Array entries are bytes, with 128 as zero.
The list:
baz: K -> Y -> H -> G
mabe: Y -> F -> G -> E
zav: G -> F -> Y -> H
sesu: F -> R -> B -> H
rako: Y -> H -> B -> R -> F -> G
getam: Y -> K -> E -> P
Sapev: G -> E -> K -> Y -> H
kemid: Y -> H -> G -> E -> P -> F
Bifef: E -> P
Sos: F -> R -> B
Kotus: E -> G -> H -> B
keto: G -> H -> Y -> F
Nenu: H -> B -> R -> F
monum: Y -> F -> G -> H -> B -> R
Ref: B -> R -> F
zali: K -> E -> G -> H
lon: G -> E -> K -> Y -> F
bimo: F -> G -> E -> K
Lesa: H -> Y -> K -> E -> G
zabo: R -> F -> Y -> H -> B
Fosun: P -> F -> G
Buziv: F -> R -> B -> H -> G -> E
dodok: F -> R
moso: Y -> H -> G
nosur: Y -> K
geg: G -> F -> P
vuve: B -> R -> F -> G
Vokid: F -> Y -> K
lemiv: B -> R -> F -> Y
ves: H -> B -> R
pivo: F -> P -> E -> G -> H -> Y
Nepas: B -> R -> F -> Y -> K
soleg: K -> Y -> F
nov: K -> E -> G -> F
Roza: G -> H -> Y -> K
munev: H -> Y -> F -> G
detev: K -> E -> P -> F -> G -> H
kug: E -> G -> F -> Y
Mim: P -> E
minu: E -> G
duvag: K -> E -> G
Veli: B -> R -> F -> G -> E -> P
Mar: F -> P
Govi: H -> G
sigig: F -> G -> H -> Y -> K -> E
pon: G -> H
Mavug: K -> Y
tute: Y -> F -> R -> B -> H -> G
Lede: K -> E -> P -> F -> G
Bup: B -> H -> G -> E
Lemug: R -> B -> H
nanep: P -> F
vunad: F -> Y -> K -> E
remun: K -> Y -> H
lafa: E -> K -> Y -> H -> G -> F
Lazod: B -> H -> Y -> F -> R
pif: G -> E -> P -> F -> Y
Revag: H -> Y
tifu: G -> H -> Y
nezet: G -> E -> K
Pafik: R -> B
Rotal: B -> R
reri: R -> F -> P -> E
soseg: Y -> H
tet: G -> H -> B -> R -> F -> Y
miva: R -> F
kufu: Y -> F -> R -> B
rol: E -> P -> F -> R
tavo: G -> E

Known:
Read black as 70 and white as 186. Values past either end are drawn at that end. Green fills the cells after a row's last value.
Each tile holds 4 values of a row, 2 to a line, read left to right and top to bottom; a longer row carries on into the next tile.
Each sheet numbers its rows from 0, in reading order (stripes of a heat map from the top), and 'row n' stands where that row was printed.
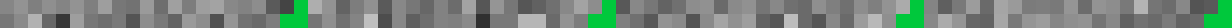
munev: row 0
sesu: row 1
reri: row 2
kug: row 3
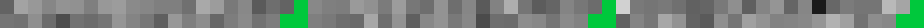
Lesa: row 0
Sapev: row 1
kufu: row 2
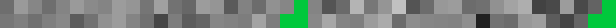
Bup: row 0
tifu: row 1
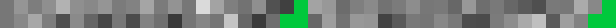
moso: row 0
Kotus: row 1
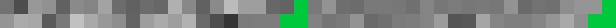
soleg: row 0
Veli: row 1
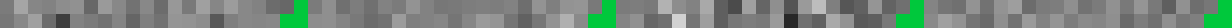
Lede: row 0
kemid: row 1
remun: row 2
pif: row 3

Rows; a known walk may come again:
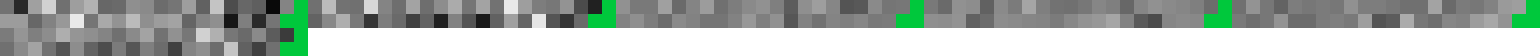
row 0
Mavug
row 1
Govi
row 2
pivo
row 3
lon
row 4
Veli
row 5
moso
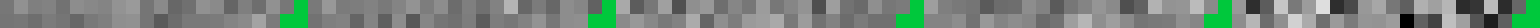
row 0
Buziv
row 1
detev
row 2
lemiv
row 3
Nenu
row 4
Revag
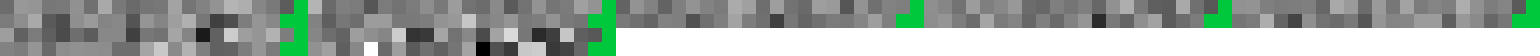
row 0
nov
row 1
Lazod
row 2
Bup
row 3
zav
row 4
vuve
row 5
Ref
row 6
soseg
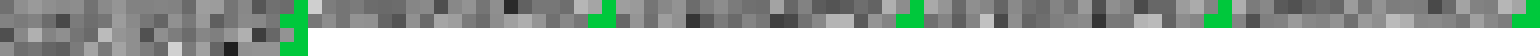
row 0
Lesa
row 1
kufu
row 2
Kotus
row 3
sesu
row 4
rol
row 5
bimo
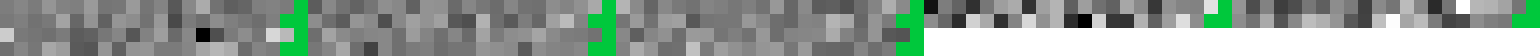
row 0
Sapev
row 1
reri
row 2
zabo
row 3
Mim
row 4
miva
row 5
Sos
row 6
Lede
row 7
kug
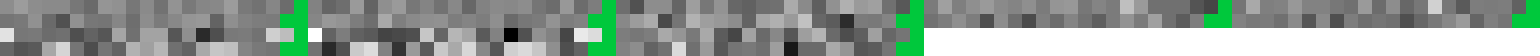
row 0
rako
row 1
pif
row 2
soleg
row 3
baz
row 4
zali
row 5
ves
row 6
Rotal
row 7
remun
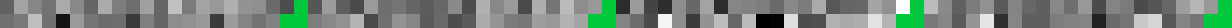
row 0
Fosun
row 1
geg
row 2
Bifef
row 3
Lemug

